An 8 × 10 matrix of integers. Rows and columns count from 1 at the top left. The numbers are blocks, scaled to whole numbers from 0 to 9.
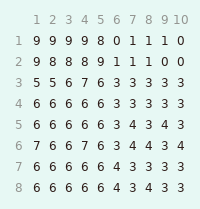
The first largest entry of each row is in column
1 1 4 1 1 1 1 1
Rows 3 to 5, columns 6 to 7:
3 3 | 3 3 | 3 4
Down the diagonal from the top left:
9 8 6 6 6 3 3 4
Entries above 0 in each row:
8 8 10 10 10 10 10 10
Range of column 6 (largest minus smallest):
4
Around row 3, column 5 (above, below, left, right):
9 6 7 3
